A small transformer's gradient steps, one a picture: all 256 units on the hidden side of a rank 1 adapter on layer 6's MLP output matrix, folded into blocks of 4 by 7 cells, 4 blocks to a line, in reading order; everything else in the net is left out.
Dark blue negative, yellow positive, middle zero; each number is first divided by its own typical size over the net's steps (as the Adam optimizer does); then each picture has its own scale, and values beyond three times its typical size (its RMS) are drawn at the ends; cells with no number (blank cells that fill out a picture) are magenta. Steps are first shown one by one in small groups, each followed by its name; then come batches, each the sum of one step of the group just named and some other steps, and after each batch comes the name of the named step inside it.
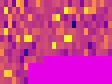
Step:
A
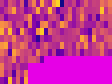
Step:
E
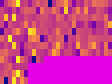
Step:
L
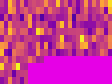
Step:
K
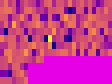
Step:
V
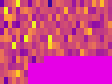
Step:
L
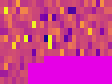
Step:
V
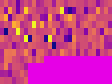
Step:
V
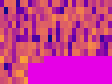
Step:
E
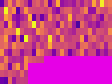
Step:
K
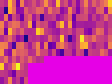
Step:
K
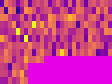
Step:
V
